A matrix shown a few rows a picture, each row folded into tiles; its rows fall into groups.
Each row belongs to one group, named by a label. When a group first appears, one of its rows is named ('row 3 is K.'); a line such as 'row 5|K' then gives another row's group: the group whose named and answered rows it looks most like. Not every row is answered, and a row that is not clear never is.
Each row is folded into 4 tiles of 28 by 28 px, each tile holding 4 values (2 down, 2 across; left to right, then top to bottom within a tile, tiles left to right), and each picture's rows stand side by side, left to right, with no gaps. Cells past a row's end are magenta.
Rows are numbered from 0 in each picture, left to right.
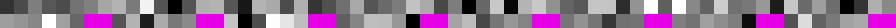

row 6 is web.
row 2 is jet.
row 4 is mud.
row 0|jet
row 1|mud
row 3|web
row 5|mud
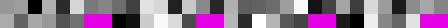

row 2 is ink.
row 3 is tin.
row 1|tin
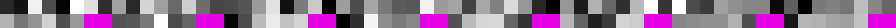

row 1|tin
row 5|mud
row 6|web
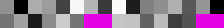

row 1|web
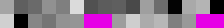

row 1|mud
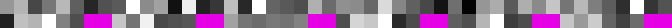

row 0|web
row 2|mud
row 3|web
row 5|ink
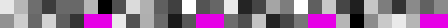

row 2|ink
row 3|jet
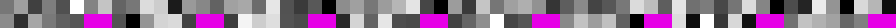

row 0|ink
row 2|web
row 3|web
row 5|web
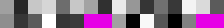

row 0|tin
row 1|ink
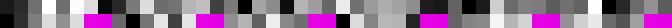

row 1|tin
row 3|web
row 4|jet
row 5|mud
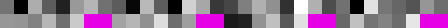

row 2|tin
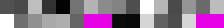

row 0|mud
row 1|tin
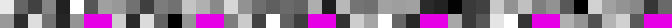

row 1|ink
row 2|web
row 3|web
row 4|jet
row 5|jet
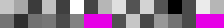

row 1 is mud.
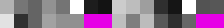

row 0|ink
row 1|ink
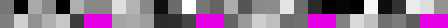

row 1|ink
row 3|mud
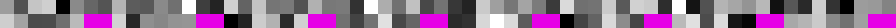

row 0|mud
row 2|tin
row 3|tin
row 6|web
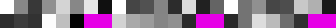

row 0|web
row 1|ink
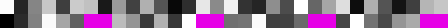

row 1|mud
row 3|mud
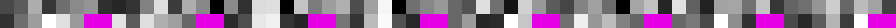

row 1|jet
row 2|tin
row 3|tin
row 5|mud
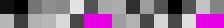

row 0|jet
